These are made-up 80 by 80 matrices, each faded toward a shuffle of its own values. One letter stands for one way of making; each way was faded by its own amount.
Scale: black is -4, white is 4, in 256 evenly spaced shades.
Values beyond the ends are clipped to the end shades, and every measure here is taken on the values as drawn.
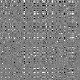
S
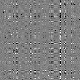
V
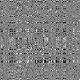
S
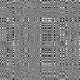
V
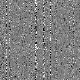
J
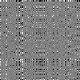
V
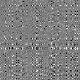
S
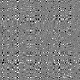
S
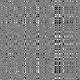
V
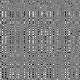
V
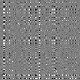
V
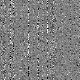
J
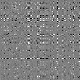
S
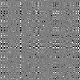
V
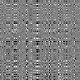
V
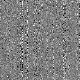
J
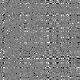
S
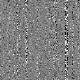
J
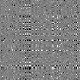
S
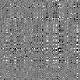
S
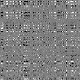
S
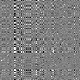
V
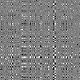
V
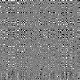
S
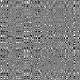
S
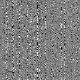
J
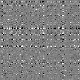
S
